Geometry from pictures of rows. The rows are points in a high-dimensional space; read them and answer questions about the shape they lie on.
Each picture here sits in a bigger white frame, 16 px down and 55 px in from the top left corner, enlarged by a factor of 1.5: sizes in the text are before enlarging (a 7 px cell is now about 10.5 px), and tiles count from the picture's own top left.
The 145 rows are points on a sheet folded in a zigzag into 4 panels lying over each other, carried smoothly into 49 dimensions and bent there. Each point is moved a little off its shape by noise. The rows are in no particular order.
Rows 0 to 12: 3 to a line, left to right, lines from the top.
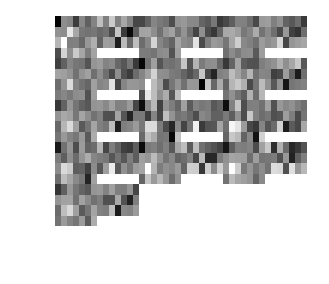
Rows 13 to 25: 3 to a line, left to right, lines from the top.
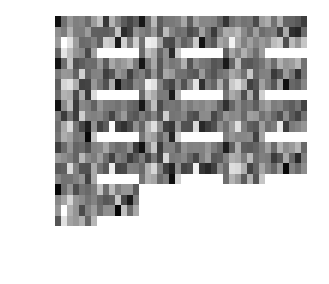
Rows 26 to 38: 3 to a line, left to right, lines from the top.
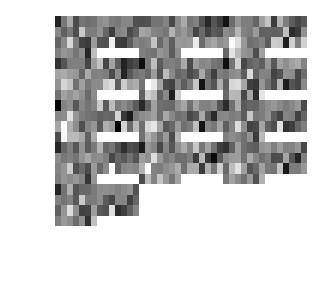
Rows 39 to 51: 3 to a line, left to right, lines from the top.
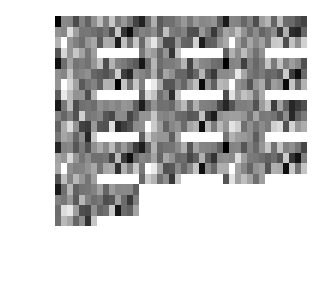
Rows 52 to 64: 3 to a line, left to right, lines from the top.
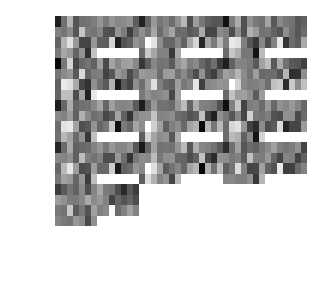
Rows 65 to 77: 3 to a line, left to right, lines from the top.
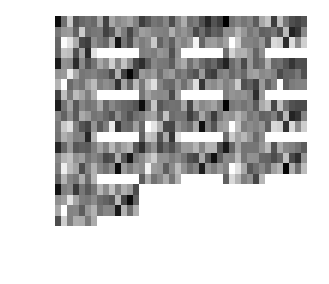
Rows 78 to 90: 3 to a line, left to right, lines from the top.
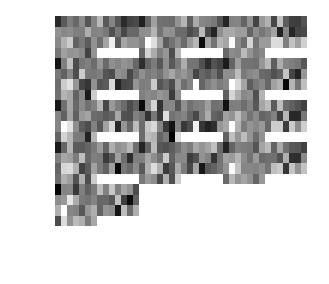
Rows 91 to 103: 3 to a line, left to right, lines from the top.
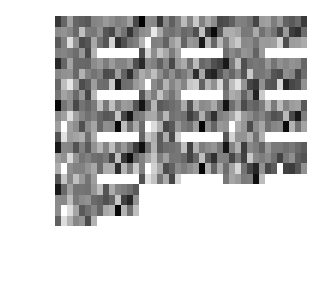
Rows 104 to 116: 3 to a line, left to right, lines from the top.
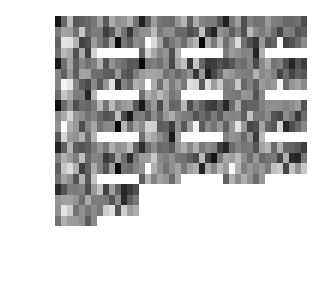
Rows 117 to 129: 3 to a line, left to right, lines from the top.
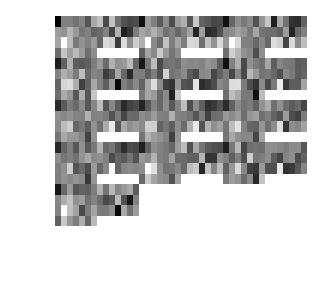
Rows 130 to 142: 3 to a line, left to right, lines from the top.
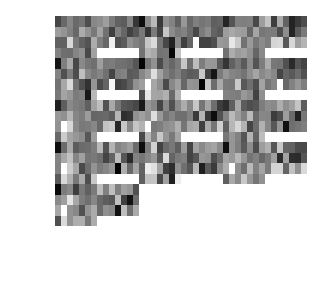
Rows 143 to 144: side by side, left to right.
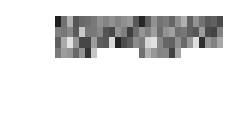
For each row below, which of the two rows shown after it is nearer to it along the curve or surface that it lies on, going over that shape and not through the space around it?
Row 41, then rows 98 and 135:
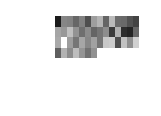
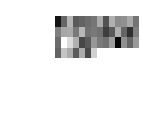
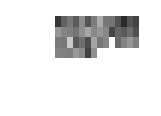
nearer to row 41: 135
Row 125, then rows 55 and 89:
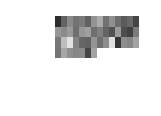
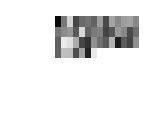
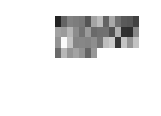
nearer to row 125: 89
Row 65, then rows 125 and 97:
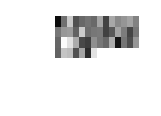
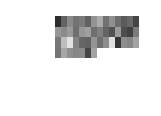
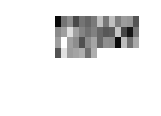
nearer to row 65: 97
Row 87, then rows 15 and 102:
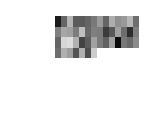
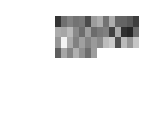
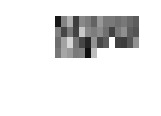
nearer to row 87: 102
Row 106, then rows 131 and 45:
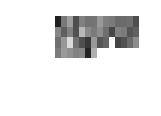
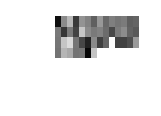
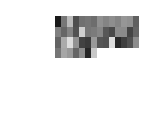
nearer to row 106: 131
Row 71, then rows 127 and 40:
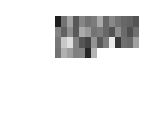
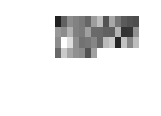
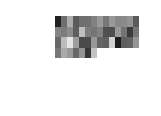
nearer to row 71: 127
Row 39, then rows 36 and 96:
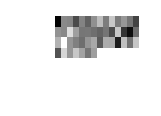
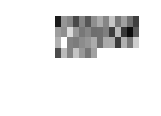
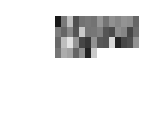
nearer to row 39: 36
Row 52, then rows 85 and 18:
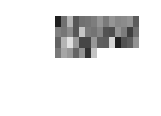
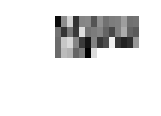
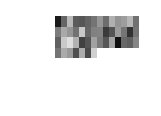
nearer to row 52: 85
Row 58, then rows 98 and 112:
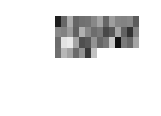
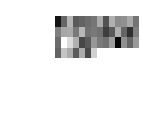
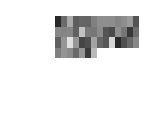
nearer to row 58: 112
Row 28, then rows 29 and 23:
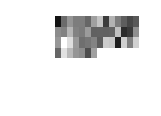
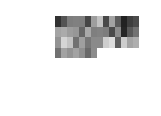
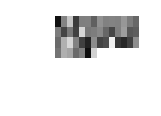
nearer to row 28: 29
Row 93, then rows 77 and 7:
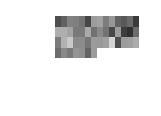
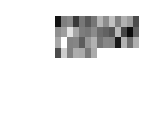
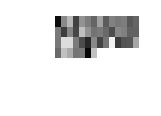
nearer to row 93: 7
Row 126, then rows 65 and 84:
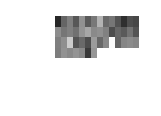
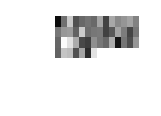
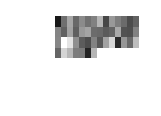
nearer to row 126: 84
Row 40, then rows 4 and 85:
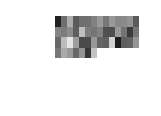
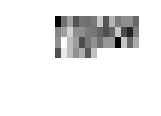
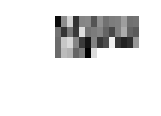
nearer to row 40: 85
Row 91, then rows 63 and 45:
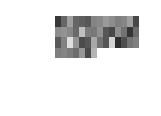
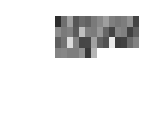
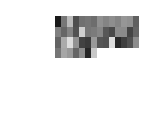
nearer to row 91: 63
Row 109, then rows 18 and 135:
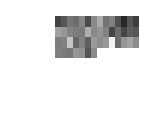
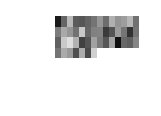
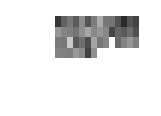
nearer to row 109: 135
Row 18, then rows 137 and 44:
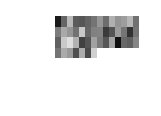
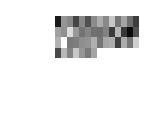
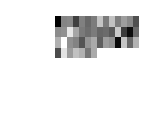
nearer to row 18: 44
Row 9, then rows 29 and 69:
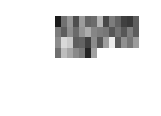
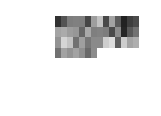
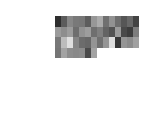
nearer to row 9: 29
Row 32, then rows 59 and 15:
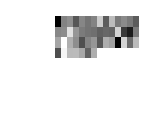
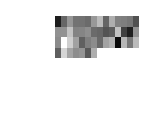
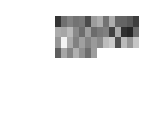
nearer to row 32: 59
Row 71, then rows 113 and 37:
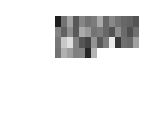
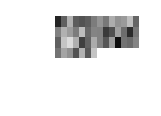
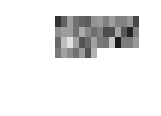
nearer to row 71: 37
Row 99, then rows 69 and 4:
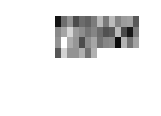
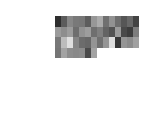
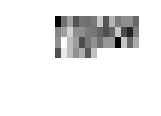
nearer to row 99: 4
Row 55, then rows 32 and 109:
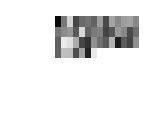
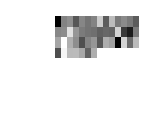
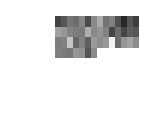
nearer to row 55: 32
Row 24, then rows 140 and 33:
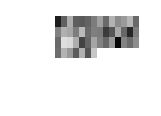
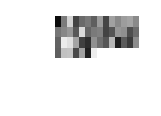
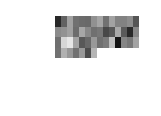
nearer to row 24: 140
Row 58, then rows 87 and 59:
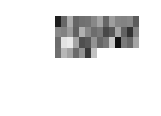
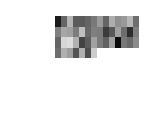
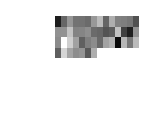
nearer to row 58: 59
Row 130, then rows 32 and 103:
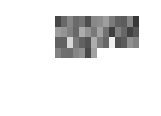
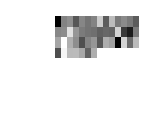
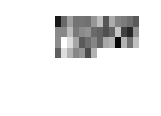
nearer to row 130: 103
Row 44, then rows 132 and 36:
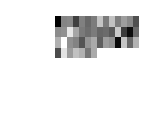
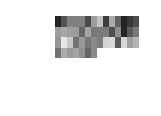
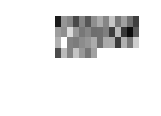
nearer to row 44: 36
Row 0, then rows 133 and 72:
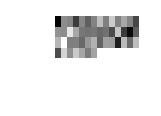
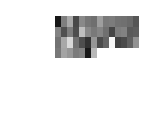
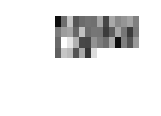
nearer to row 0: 72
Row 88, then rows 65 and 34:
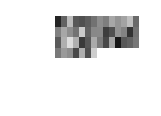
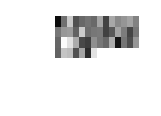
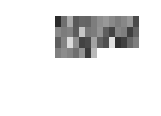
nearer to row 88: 65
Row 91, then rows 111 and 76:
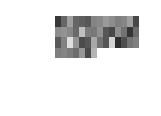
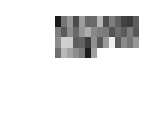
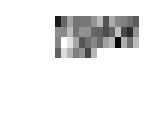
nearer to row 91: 76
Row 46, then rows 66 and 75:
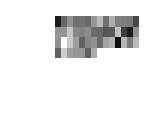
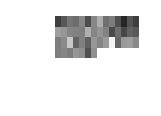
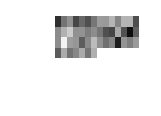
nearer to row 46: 75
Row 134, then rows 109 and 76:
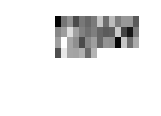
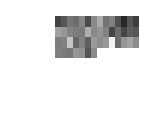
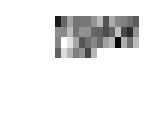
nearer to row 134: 76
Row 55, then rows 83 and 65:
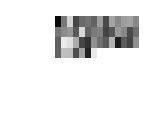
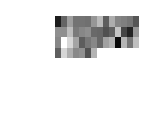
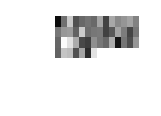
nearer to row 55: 65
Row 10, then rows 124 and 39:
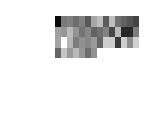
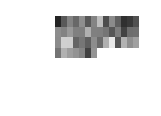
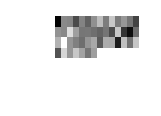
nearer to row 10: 124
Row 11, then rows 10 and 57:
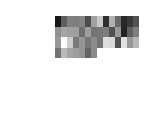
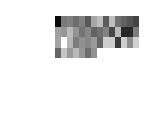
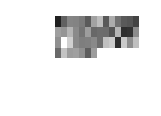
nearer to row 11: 10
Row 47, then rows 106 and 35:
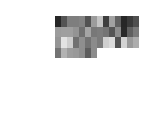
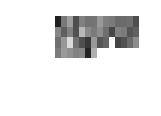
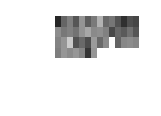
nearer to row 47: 35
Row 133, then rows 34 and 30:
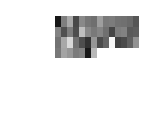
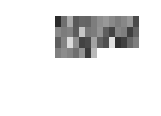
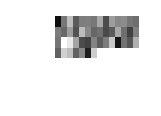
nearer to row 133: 34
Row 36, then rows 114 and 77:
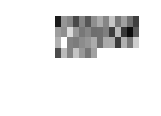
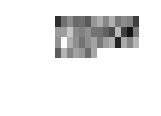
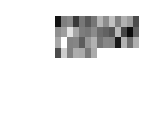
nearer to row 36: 114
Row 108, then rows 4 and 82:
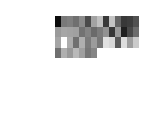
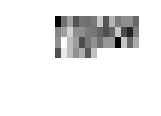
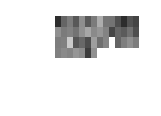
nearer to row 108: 82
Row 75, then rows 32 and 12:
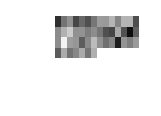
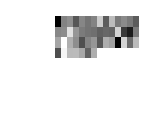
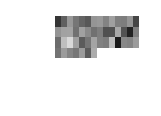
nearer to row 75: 32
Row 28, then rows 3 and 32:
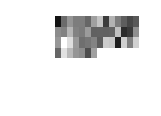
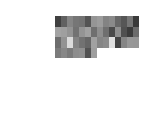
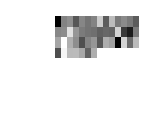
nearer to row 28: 3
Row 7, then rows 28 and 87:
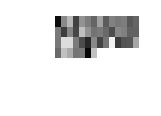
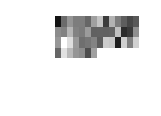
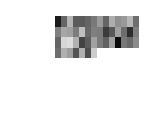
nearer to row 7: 28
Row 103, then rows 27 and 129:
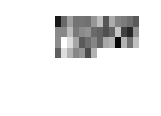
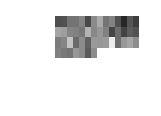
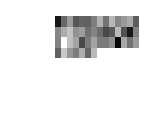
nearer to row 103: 129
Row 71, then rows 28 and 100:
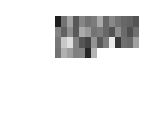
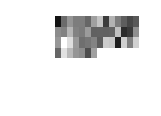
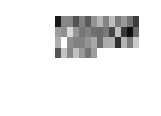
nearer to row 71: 28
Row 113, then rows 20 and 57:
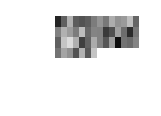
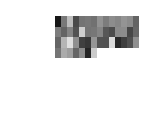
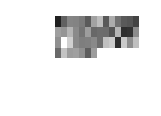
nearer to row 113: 20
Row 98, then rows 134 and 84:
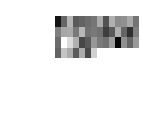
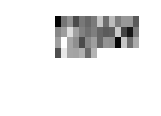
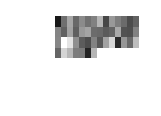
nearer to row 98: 134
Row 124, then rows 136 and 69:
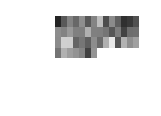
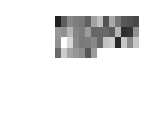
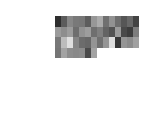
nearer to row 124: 136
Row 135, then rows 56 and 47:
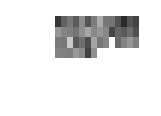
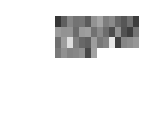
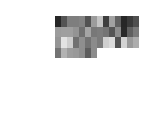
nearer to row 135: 47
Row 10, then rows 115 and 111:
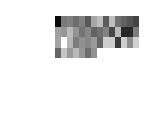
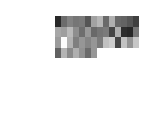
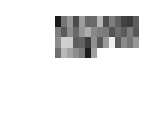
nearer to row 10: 115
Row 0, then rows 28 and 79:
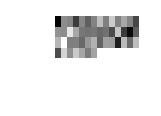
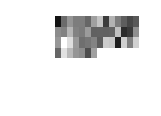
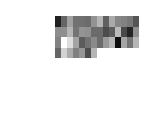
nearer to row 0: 79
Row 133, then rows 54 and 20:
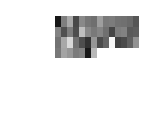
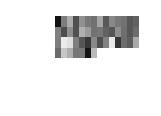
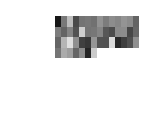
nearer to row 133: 54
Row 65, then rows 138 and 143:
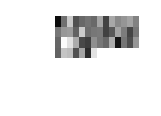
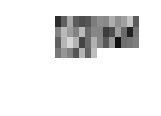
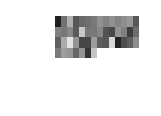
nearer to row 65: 138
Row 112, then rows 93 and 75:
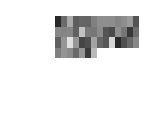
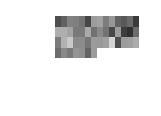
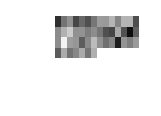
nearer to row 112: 93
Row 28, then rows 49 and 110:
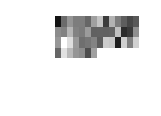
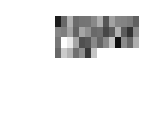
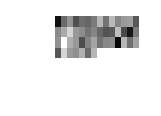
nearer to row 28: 49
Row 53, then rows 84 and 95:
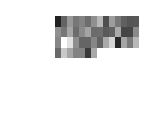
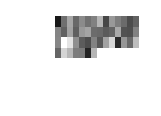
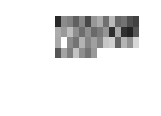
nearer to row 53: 84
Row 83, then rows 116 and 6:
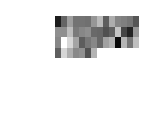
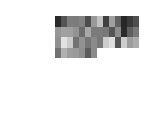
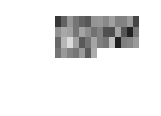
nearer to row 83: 6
